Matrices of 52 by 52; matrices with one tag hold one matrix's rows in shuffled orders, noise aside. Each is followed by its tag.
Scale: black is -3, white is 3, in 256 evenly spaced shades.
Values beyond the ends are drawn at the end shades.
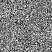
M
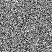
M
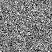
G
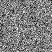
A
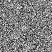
A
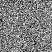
A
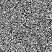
M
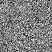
G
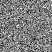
A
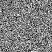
G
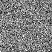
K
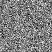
G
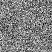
K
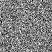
K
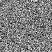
G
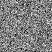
M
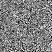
A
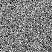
K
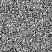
K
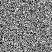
A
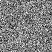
K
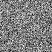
K
